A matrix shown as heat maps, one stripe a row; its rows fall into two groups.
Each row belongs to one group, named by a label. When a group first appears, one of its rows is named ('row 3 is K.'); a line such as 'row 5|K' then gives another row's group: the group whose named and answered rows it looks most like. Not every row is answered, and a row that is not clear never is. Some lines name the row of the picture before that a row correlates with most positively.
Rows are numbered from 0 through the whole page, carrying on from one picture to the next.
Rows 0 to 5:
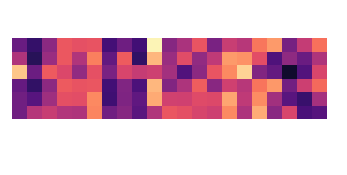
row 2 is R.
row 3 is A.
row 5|A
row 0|A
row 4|A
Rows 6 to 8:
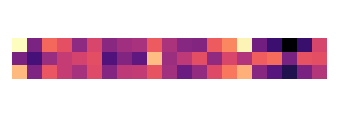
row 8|R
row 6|R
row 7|A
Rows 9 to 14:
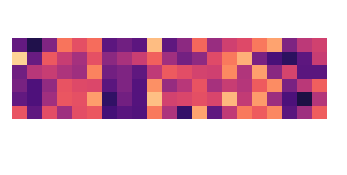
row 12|A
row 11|A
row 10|R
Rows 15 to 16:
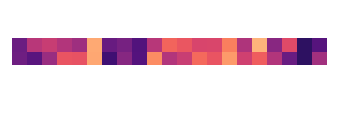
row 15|A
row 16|A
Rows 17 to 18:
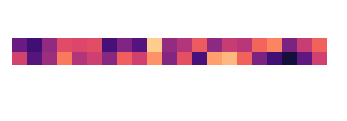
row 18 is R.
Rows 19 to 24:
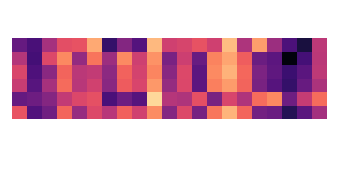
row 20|R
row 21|R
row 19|A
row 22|R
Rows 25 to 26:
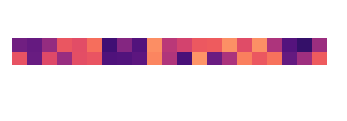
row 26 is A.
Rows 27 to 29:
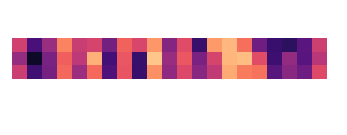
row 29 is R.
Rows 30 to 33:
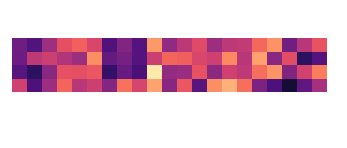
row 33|R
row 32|A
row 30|A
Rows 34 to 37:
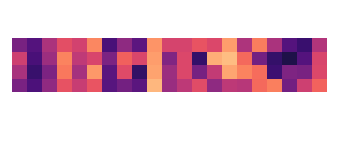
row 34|A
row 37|A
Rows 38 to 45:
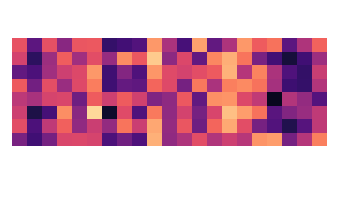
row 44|R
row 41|A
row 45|A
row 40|A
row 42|R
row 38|A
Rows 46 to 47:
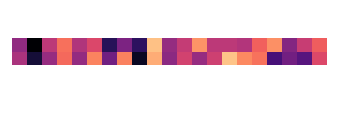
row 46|A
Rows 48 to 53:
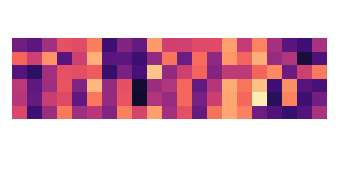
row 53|R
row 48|A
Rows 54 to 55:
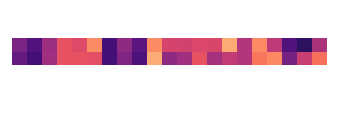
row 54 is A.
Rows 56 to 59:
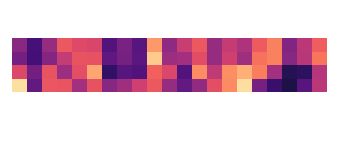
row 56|A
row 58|A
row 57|A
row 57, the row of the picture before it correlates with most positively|55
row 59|R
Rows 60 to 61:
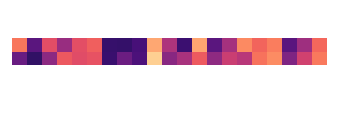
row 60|A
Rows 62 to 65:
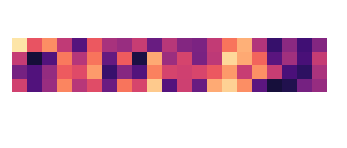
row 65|R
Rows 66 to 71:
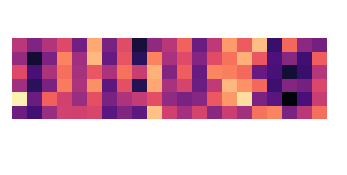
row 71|A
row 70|R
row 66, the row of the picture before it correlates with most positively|63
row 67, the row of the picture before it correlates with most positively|63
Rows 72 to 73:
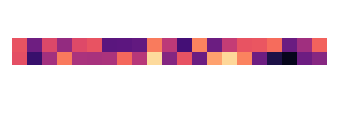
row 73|R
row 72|A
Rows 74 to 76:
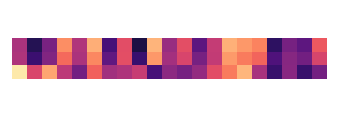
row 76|R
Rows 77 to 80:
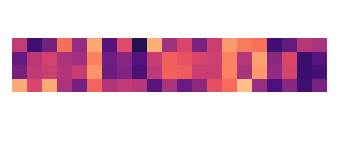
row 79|A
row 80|R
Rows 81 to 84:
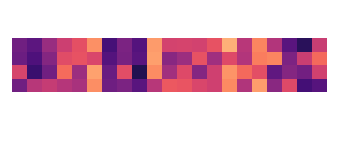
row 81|A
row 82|A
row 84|A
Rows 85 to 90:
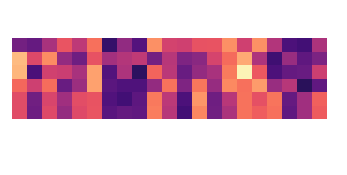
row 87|R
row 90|A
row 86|R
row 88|A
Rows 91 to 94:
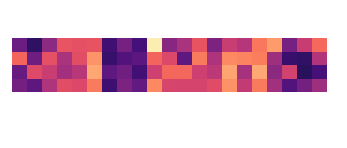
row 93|A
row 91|A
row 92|A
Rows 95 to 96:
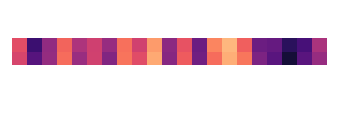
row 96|R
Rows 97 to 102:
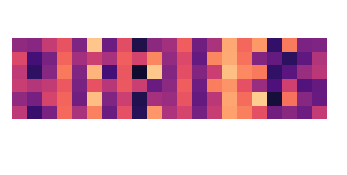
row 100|R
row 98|R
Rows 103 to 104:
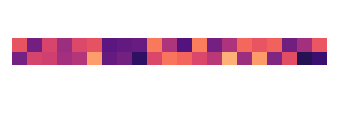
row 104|A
